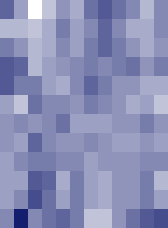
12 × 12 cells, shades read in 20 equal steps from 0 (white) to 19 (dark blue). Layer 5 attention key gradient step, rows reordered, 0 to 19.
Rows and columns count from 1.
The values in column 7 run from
5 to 13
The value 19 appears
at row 12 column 2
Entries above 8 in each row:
7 5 8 10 8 7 9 8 10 6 7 10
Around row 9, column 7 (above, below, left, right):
10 8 10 9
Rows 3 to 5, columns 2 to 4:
9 6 7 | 13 6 8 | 11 11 8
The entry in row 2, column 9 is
10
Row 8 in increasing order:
8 8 8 8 9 9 9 9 9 10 10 13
